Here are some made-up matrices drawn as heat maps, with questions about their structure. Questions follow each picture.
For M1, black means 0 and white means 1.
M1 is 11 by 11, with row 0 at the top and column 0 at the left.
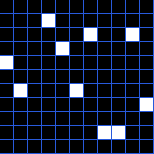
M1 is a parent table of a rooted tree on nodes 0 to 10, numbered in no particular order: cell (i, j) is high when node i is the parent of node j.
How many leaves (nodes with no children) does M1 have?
4
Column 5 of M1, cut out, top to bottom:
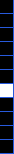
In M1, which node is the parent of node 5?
6
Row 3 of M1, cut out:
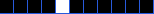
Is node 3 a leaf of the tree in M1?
no
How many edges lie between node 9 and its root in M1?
1
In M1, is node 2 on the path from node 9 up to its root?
yes
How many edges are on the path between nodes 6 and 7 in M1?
3
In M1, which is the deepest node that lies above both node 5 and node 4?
6
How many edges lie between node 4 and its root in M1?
4
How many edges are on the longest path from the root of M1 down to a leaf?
5
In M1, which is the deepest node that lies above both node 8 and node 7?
9
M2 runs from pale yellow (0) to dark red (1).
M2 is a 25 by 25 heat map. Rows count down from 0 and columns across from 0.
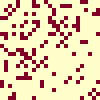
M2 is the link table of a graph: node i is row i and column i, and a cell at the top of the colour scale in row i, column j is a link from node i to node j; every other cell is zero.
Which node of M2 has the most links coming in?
node 8
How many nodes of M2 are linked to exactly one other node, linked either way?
0
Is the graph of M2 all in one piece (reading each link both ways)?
yes
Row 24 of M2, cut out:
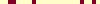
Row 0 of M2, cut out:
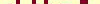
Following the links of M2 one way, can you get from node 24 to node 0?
yes
